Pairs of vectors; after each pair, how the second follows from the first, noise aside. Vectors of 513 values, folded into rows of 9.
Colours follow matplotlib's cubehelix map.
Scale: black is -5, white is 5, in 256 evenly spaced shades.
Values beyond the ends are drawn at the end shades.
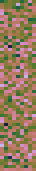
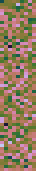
copied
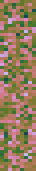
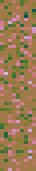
partly zeroed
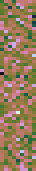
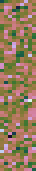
shuffled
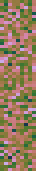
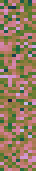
shuffled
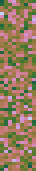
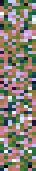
scaled up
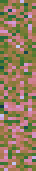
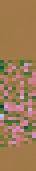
partly zeroed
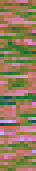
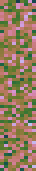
shuffled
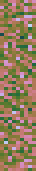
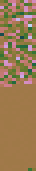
partly zeroed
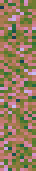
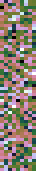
scaled up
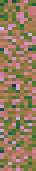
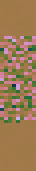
partly zeroed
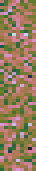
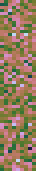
copied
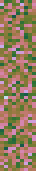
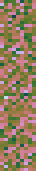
copied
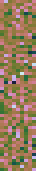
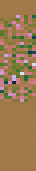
partly zeroed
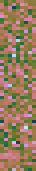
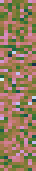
shuffled
